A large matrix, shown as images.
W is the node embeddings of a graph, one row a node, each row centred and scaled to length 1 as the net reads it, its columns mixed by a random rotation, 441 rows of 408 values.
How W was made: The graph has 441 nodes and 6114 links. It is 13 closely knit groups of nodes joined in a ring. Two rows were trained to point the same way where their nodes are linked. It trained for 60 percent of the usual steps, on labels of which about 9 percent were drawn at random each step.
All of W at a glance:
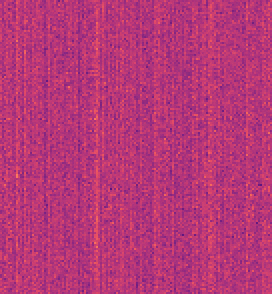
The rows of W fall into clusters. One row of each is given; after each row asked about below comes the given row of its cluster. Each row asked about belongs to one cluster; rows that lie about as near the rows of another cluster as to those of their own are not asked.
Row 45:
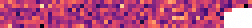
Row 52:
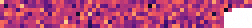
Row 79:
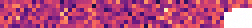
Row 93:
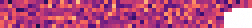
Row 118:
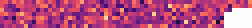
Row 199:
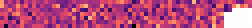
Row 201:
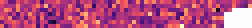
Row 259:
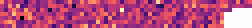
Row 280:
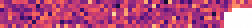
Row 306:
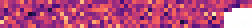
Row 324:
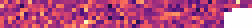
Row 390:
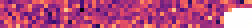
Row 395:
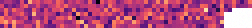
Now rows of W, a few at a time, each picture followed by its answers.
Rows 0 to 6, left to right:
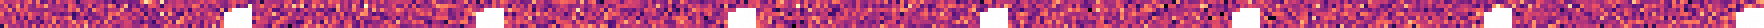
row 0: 201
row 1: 93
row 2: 395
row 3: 93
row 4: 280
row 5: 199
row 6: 199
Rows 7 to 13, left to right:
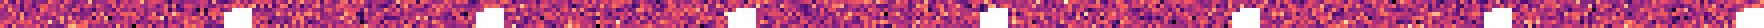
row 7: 324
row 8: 280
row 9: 52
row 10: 199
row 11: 395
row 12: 324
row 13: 390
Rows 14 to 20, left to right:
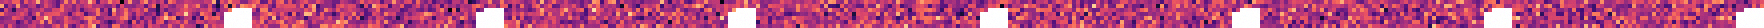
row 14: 280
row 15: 324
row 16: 280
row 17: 45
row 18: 52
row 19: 118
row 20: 45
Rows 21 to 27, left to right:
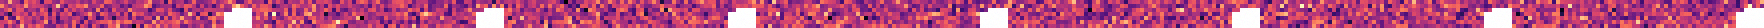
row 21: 199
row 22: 324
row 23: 79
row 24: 324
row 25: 390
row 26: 93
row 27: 199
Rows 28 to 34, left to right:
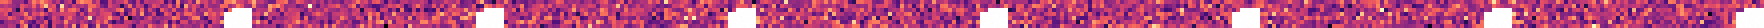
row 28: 118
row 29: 199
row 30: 201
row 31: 395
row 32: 390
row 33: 259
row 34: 259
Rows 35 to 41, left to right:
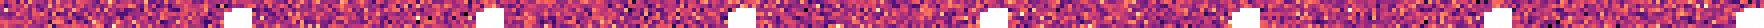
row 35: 395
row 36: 280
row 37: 118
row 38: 259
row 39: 259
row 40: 280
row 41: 93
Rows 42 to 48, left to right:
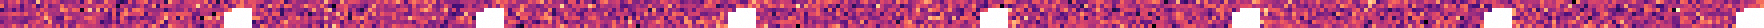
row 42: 280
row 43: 45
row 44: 199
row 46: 79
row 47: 395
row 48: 79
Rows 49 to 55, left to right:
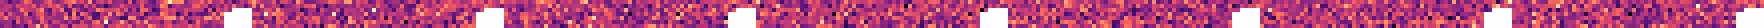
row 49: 45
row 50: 259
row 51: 118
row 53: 395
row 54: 199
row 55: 118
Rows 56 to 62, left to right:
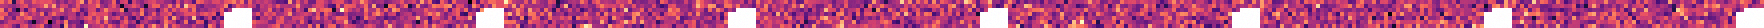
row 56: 118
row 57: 280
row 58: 259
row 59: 201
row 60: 52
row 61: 199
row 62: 259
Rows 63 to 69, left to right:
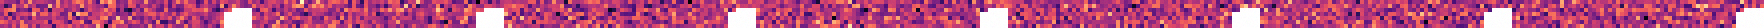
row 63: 395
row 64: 93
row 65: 79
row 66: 79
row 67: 199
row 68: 395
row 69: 93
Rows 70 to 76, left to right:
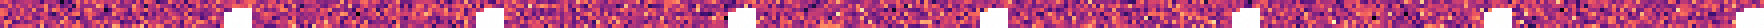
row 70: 79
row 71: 52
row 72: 45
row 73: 306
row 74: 306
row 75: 201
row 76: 259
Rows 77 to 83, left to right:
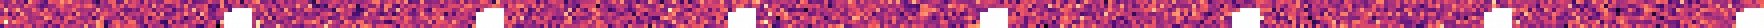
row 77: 395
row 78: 79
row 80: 259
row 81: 93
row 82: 201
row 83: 79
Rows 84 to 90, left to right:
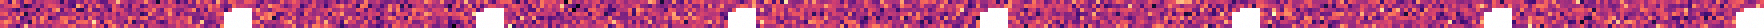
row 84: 79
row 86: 79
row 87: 395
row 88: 45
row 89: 259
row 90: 390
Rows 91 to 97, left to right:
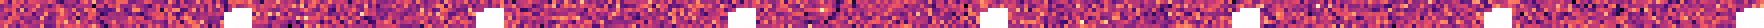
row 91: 79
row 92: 93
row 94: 390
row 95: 201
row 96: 199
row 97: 79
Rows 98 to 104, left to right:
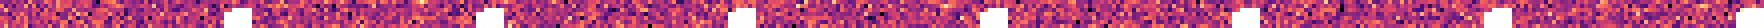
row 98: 395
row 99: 45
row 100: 79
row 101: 93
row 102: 390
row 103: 390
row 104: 280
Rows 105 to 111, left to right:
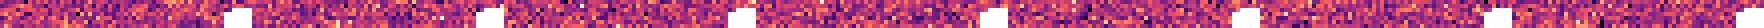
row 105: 52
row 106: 201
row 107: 79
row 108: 390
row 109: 390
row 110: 93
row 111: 52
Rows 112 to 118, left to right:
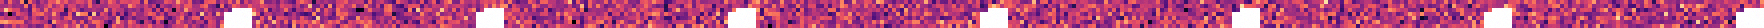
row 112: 395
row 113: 79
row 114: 390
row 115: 199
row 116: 199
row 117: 390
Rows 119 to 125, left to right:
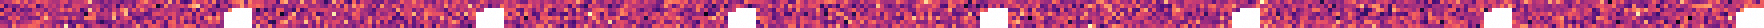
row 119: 280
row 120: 306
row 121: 45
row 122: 45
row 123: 259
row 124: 79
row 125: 280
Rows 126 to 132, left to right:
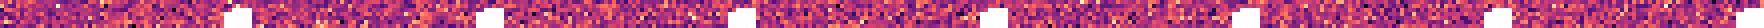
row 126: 199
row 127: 52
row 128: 306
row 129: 45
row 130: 45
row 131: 118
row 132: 93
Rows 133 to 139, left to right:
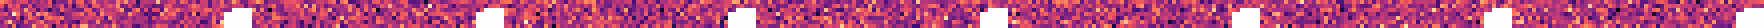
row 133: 259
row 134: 118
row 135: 118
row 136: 201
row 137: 395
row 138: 390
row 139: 79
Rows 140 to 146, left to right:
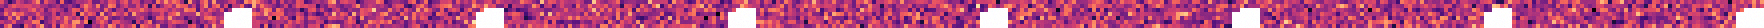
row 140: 52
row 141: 259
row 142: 280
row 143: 395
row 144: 324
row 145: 199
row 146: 280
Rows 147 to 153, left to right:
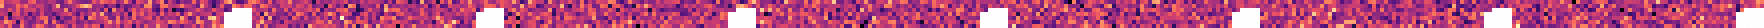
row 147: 199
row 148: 79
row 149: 199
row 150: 395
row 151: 79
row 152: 324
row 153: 79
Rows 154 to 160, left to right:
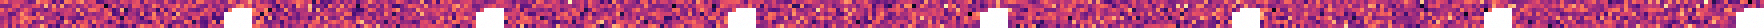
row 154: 118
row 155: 79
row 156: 390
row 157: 280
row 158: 118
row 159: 201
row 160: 93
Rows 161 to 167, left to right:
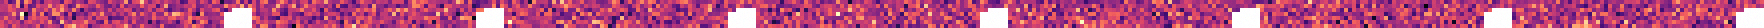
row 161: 324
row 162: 45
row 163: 395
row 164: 306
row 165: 201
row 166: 93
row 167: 52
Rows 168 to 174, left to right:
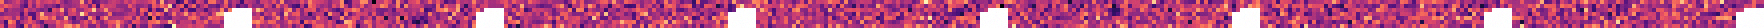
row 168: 306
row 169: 395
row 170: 199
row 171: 45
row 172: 79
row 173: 45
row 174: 45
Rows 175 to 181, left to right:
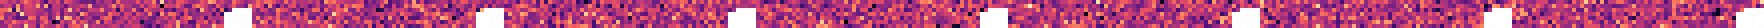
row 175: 201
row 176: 306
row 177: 52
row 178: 52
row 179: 52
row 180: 199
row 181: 45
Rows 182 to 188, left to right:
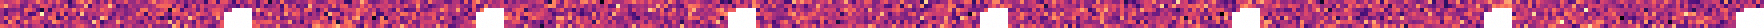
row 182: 306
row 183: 395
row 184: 93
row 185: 280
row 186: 280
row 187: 79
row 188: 324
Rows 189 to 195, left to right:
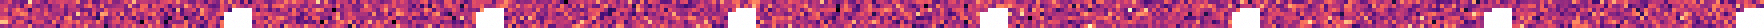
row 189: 395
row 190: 390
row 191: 79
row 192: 390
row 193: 259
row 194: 324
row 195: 52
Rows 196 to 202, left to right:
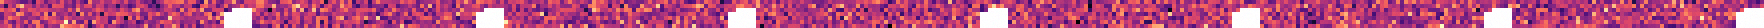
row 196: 52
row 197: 118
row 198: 280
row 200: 390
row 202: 306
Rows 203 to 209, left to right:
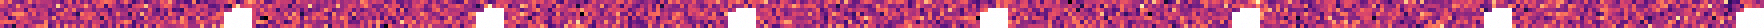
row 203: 199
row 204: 199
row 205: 52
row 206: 45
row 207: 79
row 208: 201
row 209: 280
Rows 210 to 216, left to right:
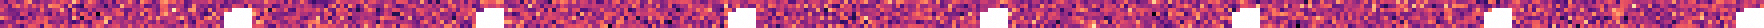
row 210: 45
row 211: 79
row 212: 395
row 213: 45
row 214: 201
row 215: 93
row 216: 201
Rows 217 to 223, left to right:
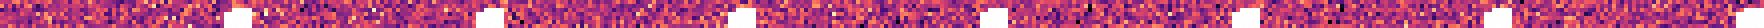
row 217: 280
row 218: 259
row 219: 199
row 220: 395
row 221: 390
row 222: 390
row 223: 93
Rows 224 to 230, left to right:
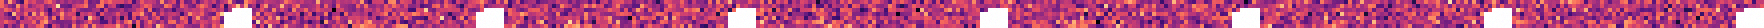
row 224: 199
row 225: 390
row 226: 52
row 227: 79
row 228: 52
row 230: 395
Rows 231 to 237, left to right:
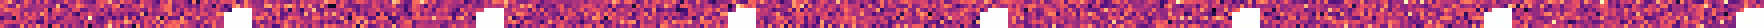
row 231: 199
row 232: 45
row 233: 199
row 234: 118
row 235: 45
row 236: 201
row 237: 280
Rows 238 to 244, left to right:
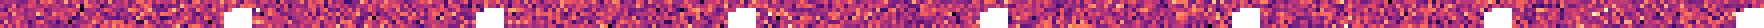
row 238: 390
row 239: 395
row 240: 395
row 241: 259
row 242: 52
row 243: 118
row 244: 306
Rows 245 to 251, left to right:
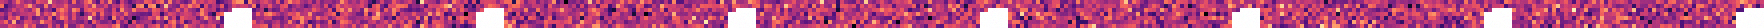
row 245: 280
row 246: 280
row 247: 79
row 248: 390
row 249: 259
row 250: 52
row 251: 118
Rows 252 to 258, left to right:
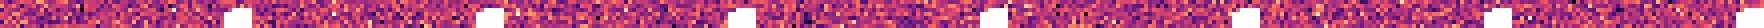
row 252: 390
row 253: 306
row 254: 259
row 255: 201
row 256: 52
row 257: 324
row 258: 79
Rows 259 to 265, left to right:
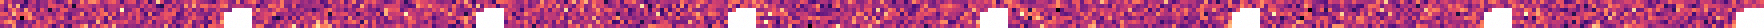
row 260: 52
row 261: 118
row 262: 259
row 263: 259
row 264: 259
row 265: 259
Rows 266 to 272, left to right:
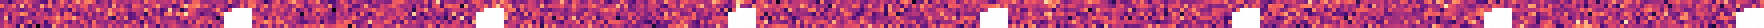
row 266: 93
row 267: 390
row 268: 201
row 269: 79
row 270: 118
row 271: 93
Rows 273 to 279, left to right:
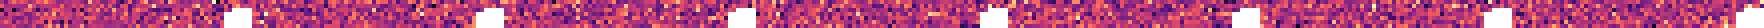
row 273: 280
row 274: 259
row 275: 45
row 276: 324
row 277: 324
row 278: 93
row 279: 199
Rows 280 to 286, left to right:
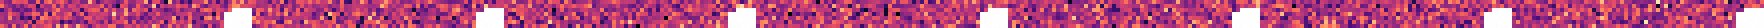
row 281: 395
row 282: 199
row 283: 79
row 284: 79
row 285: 52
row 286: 280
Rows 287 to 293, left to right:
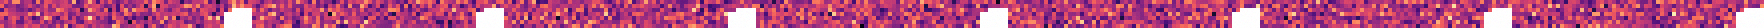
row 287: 280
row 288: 52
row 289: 324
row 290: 395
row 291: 201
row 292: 201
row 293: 201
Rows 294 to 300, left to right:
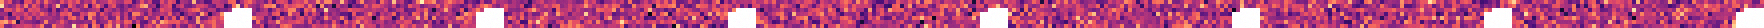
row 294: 199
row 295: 45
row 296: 306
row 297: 280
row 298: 201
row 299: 45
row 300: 259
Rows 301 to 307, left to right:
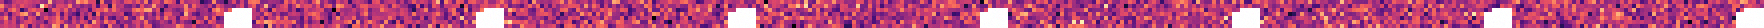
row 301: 93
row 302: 390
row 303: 395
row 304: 93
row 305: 52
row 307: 118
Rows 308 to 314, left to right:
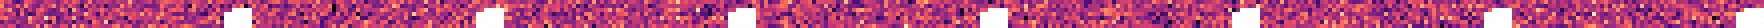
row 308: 45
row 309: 390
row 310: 45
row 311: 45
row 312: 201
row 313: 306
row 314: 306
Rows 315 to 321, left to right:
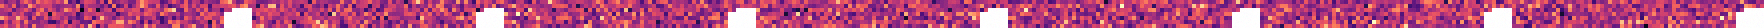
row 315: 390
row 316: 52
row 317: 259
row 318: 306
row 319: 93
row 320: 52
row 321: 199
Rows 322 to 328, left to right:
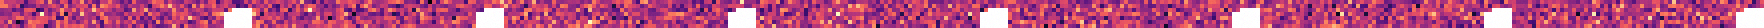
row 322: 306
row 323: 79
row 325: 306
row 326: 201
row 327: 52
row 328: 306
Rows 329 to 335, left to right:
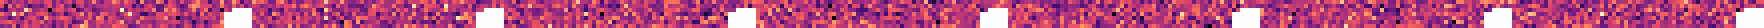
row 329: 259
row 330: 45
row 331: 45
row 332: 79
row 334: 118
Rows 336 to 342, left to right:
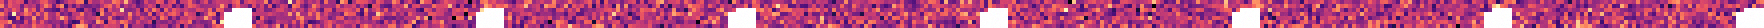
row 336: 259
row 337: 280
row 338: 93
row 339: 52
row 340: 79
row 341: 199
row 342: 52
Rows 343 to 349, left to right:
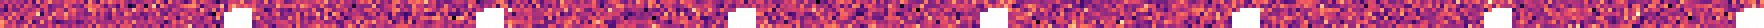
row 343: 280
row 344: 45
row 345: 395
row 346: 79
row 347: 52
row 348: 118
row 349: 280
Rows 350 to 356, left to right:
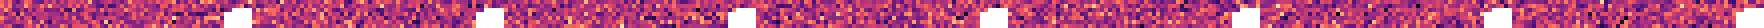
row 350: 45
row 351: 395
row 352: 306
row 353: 306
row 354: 199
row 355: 52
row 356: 52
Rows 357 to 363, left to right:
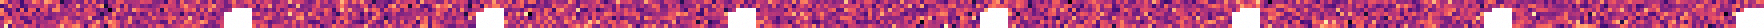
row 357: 79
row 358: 280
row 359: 324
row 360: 280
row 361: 79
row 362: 52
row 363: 52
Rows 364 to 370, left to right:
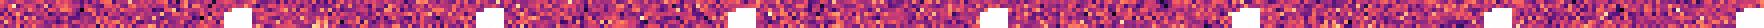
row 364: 390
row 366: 390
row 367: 259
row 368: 52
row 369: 52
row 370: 79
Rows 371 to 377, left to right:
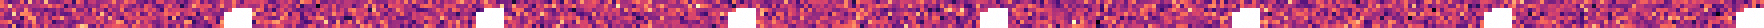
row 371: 259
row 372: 201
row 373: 93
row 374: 395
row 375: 52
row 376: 395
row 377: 45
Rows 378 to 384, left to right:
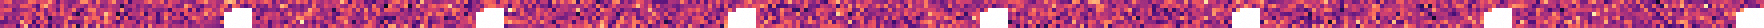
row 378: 118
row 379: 280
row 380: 395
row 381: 306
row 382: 118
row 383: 390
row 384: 306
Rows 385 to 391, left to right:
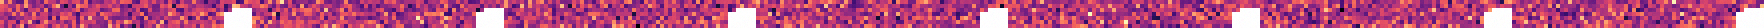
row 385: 199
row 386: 324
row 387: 199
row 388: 45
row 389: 306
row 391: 201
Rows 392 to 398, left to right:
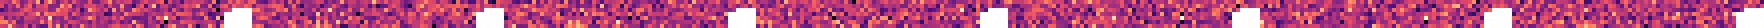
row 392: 280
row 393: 52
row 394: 52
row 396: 118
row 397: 280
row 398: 324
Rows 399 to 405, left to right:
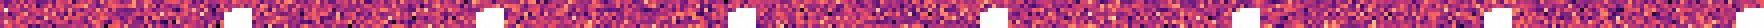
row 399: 395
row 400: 390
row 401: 324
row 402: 118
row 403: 306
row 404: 52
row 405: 79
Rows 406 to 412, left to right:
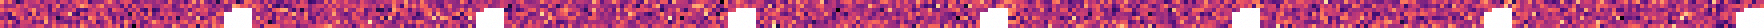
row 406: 199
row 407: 306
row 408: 280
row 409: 390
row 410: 79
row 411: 390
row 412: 324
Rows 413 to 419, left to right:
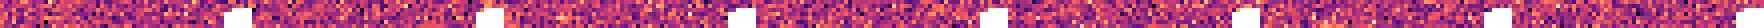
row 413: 93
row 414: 280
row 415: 93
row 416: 52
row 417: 118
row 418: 52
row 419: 118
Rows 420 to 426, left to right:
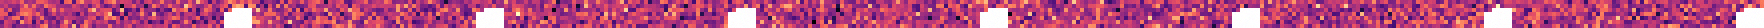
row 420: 118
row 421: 395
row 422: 259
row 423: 390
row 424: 324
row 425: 199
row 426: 118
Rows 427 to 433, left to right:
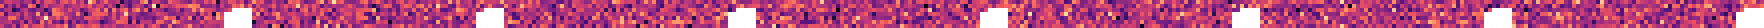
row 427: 280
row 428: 118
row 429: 199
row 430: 390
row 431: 324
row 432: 306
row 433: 280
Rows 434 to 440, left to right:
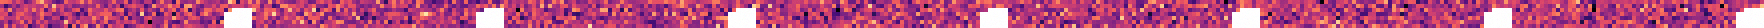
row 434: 118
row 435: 324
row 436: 201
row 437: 390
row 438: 280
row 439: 79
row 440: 390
